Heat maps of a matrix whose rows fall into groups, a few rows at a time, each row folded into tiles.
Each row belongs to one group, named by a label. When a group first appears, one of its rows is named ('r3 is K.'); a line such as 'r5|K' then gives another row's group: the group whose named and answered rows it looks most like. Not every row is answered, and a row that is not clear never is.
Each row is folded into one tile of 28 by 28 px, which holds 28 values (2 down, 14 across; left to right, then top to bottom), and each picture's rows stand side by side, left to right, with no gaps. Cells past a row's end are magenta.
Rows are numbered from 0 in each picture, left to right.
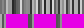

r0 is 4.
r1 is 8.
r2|8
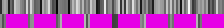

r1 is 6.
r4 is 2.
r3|4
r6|6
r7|4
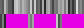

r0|2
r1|6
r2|4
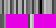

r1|6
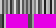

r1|8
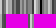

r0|4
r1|6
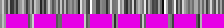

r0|6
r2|8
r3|4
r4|4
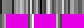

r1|6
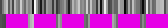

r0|2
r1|6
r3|6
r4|4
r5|2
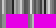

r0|6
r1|6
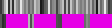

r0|2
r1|4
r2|2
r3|6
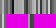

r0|6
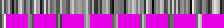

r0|6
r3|6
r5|6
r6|8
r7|6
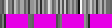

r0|2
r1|2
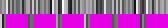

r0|4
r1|8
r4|8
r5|2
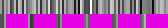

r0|8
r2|8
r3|2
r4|8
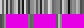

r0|8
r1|2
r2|6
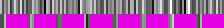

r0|8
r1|8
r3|4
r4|8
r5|6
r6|6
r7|8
